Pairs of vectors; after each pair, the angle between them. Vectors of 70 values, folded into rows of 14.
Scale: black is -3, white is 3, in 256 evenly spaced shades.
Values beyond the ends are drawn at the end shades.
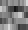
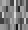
orthogonal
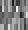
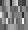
orthogonal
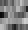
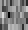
partly opposed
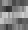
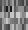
partly aligned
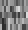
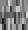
nearly parallel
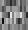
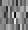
orthogonal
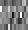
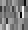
partly opposed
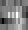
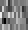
partly aligned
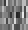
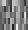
partly opposed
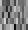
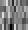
partly opposed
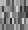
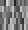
partly opposed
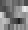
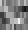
nearly opposite
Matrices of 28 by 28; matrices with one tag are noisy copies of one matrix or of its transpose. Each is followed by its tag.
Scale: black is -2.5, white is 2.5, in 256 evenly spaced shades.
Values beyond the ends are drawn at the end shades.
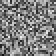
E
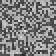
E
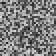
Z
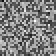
E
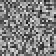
E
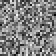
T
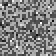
Z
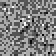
Z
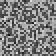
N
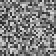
E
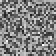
N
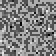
N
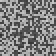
Z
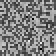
E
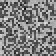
N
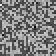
E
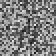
Z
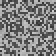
N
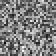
T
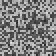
Z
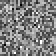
T
